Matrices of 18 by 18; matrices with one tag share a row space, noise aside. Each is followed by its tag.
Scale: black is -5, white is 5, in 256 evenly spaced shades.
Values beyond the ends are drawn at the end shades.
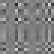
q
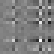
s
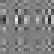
q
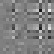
s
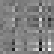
s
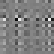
q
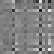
s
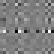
q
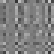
q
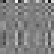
q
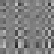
q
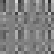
q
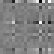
s
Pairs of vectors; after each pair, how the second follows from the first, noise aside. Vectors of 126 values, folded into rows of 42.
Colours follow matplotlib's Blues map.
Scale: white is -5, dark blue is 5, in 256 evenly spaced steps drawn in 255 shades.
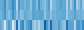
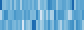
shuffled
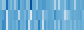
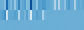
partly zeroed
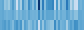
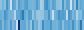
shuffled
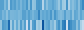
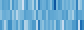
shuffled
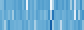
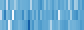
shuffled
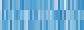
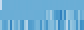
partly zeroed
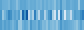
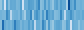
shuffled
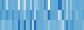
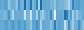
wrapped around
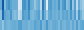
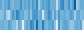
shuffled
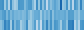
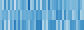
wrapped around
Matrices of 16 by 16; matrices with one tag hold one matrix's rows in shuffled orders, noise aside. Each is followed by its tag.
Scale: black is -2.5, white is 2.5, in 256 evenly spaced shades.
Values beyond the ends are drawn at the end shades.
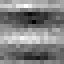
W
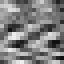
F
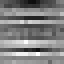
W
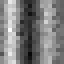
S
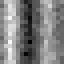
S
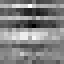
W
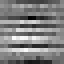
W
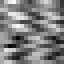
F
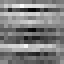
W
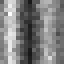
S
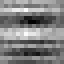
W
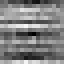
W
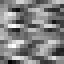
F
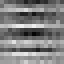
W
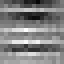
W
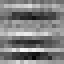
W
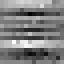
W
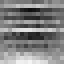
W
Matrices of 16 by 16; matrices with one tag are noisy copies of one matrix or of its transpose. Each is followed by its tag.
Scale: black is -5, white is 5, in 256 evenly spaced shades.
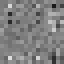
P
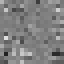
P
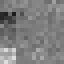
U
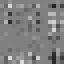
P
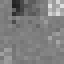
U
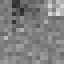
U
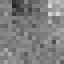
U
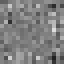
P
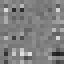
P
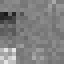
U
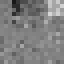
U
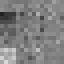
U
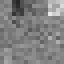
U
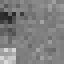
U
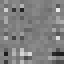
P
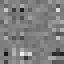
P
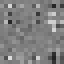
P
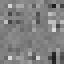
P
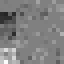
U
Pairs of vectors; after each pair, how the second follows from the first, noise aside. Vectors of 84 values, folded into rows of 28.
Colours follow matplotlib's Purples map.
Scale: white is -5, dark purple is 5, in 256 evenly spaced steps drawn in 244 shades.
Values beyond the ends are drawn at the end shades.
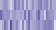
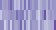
negated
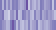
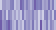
shuffled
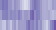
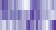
scaled up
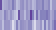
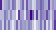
scaled up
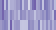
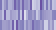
shuffled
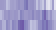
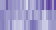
negated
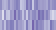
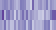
negated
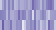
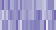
shuffled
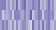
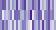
scaled up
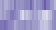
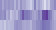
negated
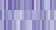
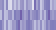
negated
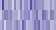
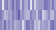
negated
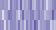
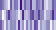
scaled up
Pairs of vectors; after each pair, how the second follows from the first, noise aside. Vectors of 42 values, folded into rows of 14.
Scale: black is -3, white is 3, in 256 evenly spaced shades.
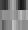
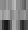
reversed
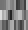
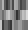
reversed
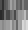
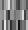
shuffled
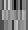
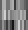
reversed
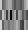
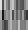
shuffled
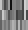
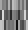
reversed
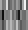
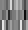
reversed
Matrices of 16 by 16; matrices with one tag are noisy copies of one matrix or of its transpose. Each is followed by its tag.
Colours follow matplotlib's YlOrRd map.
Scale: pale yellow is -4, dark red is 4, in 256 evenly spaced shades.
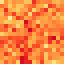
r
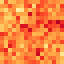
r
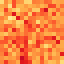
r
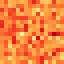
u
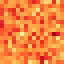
u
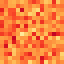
u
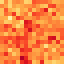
r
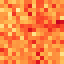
r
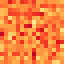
u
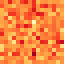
u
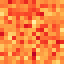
u
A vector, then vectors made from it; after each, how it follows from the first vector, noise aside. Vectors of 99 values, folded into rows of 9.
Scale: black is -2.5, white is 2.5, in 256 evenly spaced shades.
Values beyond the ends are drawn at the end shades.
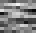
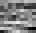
wrapped around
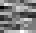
wrapped around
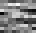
copied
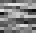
copied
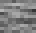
shrunk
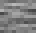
shrunk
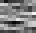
wrapped around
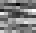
negated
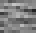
shrunk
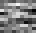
copied
